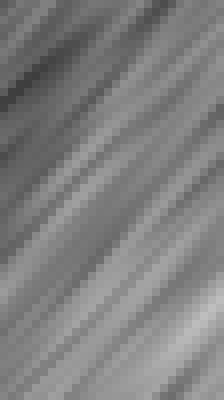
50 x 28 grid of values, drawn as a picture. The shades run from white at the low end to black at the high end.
Mirror symmetry: none. Odd rows or columns: none. Ninth with the highest average: top left. Slope: up to the top left. Grain: diagonal, up to the right. Average level on the scale: 50%.
